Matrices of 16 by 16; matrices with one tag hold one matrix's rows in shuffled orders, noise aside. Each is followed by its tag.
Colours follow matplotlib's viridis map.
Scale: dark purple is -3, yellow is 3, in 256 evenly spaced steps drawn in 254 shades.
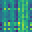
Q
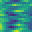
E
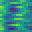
E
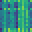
Q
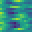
E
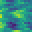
E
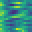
E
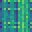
Q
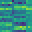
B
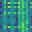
Q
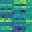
B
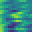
E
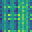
Q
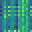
Q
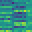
B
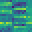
B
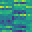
B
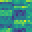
B
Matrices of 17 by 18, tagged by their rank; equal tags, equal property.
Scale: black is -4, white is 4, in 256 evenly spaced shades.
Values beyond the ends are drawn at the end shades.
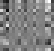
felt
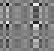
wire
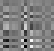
wire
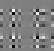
wire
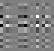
wire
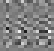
felt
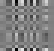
wire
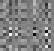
felt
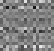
felt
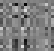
felt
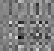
felt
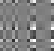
wire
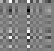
wire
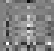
felt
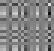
wire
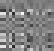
felt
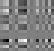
wire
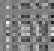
felt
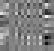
felt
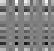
wire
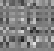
felt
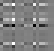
wire
